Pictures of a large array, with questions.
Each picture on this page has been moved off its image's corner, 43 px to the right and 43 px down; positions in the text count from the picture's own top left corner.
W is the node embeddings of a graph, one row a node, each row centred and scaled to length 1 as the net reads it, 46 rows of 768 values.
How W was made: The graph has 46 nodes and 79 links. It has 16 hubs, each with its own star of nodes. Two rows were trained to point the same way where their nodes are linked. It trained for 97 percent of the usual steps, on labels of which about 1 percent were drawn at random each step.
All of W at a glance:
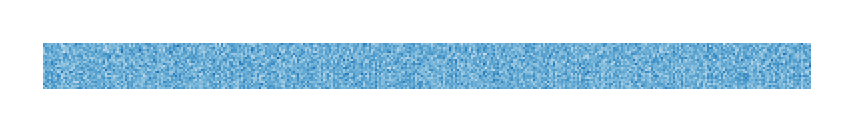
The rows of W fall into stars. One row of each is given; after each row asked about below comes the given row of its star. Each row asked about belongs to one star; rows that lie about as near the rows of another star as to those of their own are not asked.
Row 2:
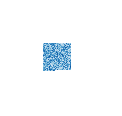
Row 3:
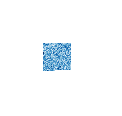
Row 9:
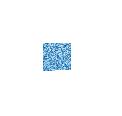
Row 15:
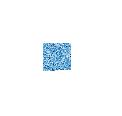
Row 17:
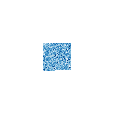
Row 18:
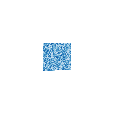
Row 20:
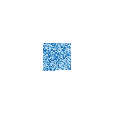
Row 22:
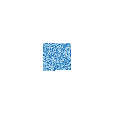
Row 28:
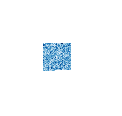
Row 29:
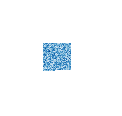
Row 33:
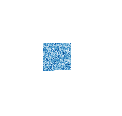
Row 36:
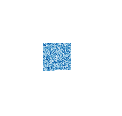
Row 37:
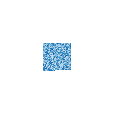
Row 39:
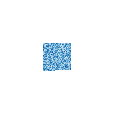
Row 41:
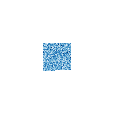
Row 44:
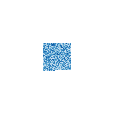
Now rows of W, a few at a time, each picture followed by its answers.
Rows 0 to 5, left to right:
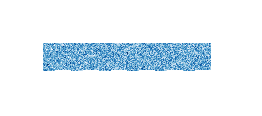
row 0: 2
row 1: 36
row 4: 33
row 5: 28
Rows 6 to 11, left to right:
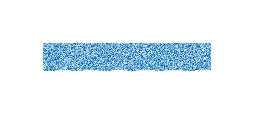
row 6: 20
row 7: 28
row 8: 2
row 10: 17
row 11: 39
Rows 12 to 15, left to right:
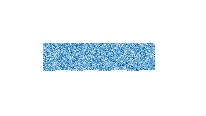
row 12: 15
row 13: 44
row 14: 2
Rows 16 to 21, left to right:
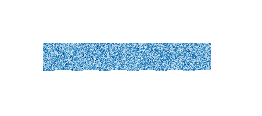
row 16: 18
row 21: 29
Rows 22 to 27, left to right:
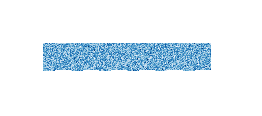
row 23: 44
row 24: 17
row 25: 37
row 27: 22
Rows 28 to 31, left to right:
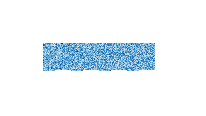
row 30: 41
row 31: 36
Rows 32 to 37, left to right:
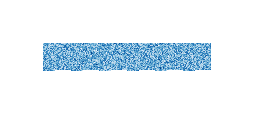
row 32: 3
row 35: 15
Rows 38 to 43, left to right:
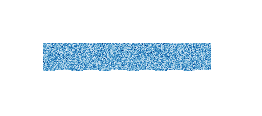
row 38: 20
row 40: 18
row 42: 29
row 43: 9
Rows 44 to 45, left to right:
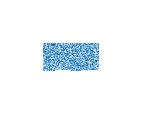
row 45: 18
